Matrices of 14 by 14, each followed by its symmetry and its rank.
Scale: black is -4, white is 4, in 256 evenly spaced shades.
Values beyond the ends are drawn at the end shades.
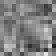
antisymmetric, rank two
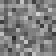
antisymmetric, full rank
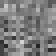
neither, rank three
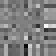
antisymmetric, rank two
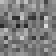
neither, rank three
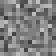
antisymmetric, full rank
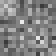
symmetric, rank three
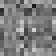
neither, rank three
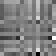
antisymmetric, rank two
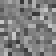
antisymmetric, full rank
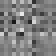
antisymmetric, rank two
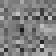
neither, rank three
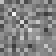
symmetric, rank three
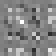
symmetric, rank three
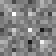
symmetric, rank three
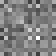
symmetric, rank three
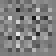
antisymmetric, rank two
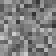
antisymmetric, full rank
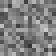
antisymmetric, full rank
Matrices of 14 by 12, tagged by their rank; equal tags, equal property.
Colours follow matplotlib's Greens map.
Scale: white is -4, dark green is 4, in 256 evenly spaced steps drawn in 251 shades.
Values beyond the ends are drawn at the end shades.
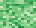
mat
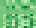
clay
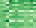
clay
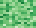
mat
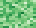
mat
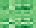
clay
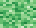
mat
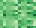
clay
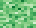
mat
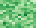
mat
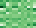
clay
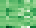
clay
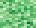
mat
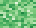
mat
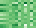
clay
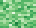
mat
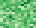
mat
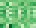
clay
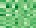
clay
